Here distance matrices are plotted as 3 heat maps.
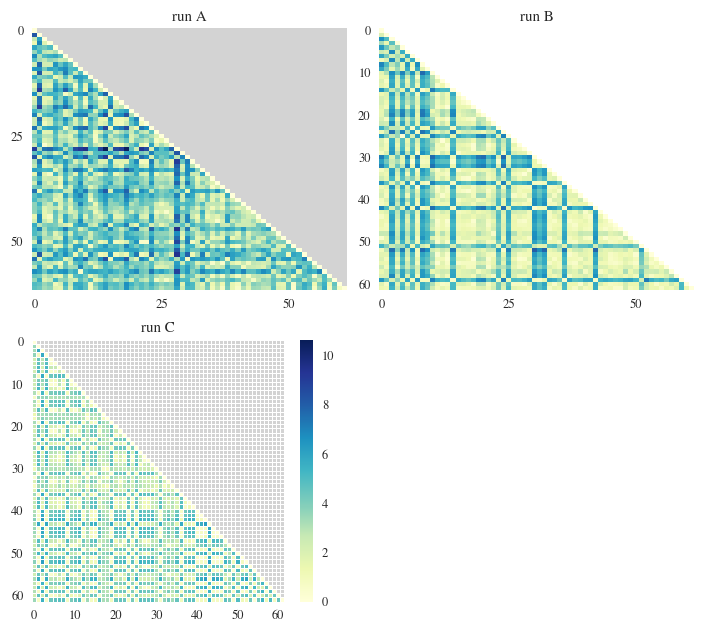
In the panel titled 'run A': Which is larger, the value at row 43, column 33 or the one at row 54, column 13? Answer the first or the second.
the second
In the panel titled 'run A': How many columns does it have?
62
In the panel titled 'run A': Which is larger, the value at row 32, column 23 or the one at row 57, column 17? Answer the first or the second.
the first
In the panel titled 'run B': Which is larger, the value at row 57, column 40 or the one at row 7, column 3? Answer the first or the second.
the second
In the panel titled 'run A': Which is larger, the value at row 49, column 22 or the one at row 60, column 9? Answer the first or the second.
the second
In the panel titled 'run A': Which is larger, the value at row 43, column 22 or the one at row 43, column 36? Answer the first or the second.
the second
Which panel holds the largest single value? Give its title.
run A
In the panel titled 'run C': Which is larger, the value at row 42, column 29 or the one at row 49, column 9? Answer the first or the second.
the first
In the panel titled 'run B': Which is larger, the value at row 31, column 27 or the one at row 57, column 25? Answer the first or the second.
the second
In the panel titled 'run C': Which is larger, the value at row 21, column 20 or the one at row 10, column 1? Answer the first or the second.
the second
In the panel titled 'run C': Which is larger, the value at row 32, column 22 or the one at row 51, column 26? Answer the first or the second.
the second
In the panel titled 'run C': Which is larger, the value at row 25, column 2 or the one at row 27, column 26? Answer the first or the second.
the first
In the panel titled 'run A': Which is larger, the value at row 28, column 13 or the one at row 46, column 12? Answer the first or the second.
the first
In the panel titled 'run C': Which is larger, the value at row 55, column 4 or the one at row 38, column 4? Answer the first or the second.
the second
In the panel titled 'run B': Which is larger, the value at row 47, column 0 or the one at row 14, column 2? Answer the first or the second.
the second
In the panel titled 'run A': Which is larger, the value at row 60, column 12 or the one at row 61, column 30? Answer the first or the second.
the second
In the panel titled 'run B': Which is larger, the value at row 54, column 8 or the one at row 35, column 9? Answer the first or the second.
the first
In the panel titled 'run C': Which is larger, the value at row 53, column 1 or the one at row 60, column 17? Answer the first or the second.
the first
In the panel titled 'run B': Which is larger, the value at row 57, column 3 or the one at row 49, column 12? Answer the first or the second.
the first
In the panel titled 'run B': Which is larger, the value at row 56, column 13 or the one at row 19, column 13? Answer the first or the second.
the second
